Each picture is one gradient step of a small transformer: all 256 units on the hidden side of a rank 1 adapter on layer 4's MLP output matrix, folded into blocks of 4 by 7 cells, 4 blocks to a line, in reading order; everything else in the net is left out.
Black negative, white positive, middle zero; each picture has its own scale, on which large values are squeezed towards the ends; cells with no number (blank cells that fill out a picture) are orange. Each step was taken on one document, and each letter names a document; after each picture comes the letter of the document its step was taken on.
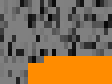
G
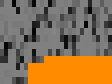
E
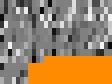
G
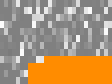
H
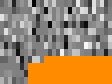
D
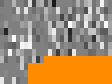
D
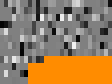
H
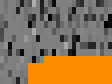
G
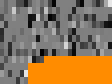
G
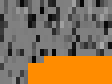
G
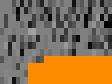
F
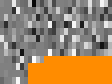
D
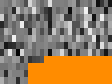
D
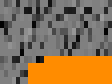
H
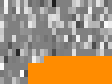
G
